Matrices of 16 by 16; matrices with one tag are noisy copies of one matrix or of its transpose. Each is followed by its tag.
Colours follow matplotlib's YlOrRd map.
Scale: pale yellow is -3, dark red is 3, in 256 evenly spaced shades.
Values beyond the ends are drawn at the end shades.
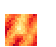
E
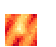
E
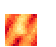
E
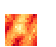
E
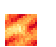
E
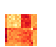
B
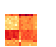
B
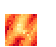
E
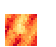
E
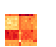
B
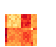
B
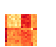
B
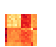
B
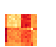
B
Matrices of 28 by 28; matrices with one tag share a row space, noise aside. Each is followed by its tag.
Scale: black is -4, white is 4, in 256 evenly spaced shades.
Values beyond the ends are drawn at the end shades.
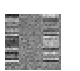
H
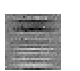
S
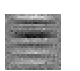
S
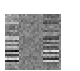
H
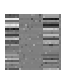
H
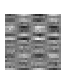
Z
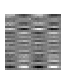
Z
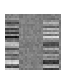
H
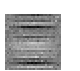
S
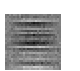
S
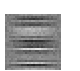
S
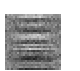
S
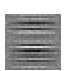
S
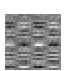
Z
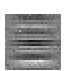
S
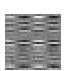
Z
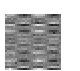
Z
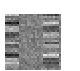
H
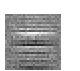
S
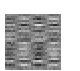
Z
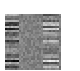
H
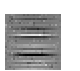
S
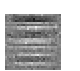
S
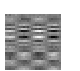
Z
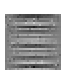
S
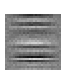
S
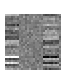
H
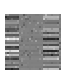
H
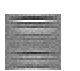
S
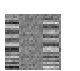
H
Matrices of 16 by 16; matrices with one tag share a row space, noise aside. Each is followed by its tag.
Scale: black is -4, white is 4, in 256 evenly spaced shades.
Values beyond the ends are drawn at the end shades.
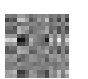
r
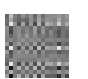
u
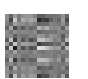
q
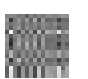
u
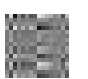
q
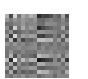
q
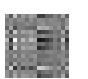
q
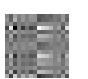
q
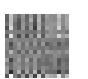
u
